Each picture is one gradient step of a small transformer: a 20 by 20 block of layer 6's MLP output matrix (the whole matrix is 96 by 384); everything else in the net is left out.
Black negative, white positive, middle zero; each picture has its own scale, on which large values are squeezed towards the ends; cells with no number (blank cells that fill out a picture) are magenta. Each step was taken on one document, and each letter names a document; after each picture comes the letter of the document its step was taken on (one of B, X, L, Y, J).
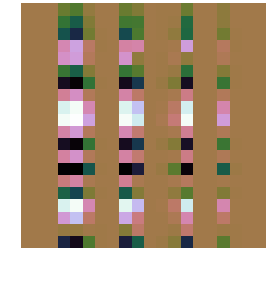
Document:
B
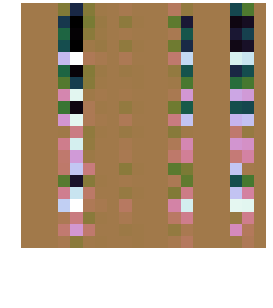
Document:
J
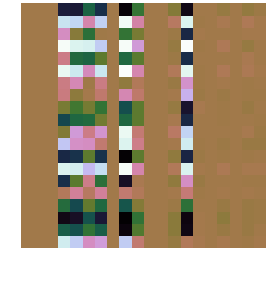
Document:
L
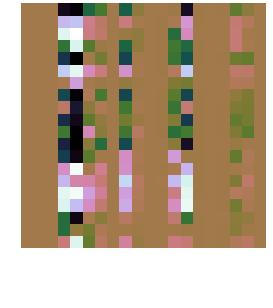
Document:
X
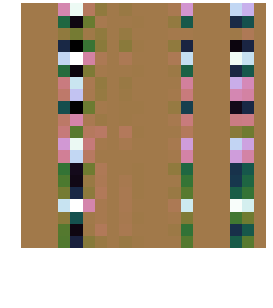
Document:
J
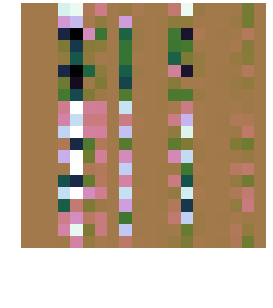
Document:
X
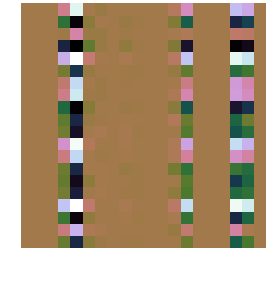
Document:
J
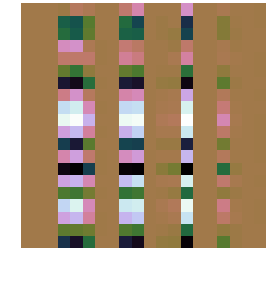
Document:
B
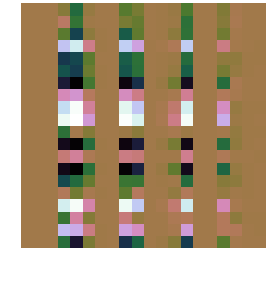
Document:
B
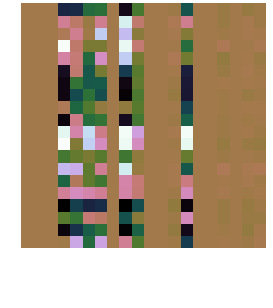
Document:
L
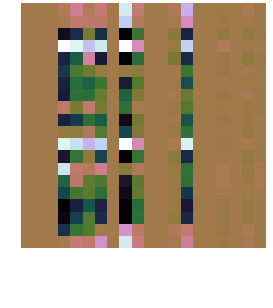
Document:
L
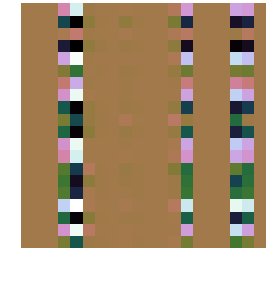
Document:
J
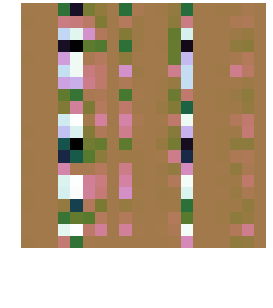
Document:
X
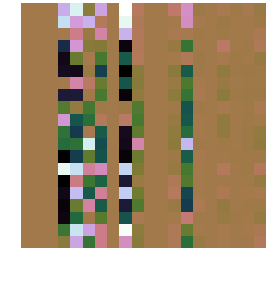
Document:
L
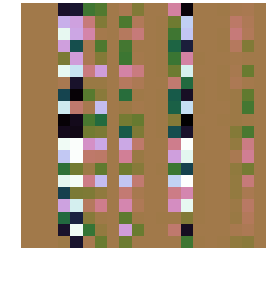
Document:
X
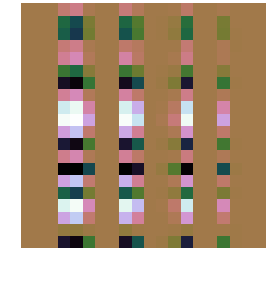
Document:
B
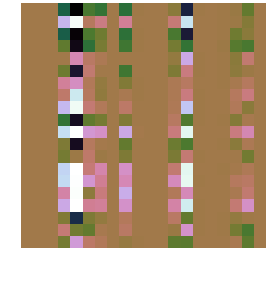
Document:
X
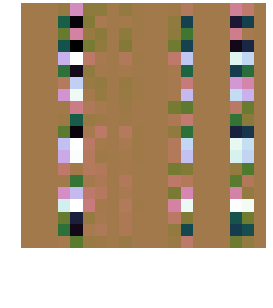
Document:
J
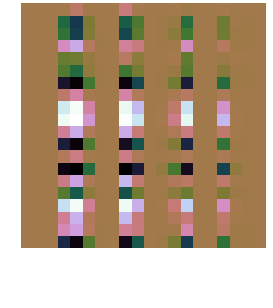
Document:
B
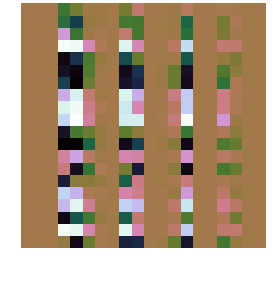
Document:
B
